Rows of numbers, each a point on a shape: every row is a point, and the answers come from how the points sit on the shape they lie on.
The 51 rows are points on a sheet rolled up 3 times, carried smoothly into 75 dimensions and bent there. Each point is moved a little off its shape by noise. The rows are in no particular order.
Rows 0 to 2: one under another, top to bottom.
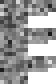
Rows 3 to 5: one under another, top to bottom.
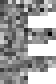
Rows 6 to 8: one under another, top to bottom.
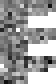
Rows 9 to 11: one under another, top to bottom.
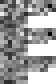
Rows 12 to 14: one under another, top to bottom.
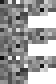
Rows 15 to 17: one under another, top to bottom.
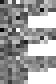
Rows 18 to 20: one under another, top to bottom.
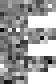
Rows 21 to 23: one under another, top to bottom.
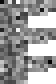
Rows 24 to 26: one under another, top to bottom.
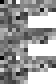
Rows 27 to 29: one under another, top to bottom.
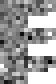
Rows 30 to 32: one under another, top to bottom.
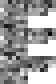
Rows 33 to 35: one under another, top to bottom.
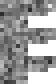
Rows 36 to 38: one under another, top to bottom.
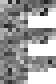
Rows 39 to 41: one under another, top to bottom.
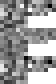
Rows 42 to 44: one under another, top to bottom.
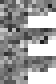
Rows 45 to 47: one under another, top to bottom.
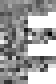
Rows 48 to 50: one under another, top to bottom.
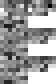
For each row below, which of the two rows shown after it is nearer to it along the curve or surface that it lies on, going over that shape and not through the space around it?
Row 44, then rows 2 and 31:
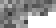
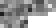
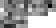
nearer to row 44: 2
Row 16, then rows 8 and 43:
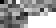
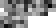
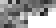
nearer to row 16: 8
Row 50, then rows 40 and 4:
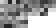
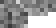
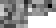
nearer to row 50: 4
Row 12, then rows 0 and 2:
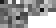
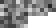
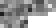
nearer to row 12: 0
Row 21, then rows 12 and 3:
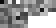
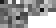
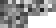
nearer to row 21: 12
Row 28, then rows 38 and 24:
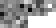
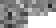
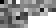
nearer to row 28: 24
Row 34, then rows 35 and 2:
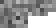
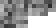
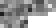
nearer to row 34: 35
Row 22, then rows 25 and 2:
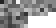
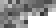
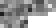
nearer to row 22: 2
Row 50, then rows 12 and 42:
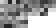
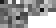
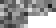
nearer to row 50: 42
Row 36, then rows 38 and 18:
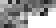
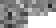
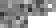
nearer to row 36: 18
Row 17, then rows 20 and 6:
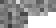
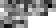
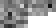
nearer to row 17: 6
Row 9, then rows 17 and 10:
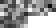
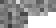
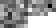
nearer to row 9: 10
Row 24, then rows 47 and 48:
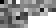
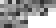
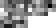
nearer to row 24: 48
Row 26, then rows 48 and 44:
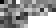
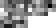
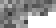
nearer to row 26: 48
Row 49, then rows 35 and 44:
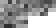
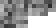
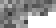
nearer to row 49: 35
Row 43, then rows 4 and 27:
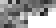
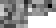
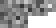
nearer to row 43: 4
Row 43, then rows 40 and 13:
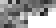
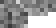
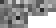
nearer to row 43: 13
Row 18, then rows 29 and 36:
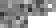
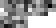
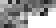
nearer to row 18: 36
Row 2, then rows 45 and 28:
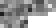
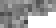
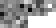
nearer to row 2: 45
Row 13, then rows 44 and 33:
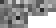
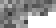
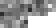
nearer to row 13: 33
